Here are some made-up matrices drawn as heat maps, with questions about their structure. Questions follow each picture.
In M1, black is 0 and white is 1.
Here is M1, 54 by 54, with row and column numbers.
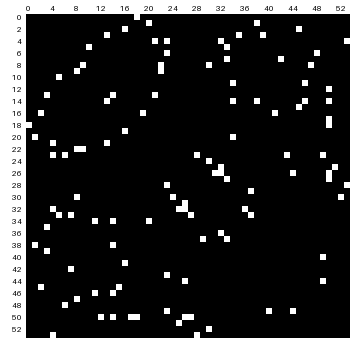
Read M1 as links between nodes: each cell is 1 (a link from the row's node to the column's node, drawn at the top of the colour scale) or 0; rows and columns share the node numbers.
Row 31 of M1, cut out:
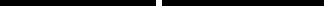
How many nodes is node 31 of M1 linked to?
1
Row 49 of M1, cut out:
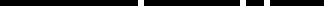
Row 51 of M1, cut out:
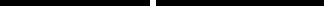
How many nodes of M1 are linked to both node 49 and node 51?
0
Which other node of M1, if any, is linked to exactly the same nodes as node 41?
node 19
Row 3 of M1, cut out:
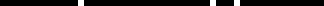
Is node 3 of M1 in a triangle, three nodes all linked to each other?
no
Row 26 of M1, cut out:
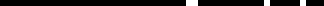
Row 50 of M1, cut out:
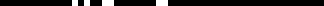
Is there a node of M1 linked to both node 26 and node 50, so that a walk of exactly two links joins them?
no
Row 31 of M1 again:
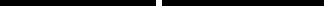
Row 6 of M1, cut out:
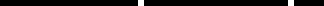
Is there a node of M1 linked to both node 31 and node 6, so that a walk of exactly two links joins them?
no
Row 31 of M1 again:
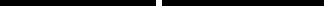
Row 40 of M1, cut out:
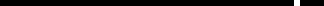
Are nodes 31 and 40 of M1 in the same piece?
yes
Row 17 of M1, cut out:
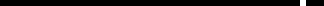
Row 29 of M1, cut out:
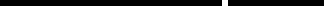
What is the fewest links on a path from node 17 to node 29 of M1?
5
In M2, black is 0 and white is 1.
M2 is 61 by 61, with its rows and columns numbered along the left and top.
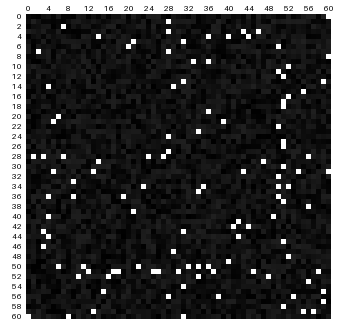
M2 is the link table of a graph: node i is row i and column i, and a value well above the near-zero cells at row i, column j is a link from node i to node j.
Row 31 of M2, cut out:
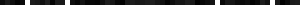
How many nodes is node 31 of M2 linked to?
5
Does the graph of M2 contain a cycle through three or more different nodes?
no
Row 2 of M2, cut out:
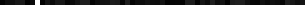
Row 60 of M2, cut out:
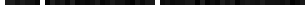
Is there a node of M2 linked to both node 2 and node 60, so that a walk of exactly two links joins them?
no
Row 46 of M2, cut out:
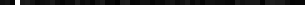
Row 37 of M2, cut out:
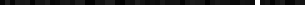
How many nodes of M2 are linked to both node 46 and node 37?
0
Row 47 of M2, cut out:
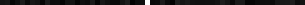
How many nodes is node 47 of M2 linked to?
1
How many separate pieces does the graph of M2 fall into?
3
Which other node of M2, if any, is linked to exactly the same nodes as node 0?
node 8
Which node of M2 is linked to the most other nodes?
node 51
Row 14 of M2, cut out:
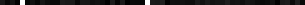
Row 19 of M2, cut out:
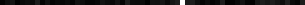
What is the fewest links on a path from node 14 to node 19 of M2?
3
